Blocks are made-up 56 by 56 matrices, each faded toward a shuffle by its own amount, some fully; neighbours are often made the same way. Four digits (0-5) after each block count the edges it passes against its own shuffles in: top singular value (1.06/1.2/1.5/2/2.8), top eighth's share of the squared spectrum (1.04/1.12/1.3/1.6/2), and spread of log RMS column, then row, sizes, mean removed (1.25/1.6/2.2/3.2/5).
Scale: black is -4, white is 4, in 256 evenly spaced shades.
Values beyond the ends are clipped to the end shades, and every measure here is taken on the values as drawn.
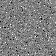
0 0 0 0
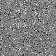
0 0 1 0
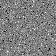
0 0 0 0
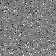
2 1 0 0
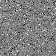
1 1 0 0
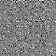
4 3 1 2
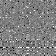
4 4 1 2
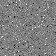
1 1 0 0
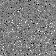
2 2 0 1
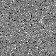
2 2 0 0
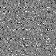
3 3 0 2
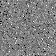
1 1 0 0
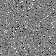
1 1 0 0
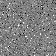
0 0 0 0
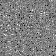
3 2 0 1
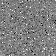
1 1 0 0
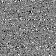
1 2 0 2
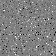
2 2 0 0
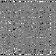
4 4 2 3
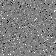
0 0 0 0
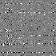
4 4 2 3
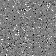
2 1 0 0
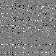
3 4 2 3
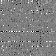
3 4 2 2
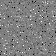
0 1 0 0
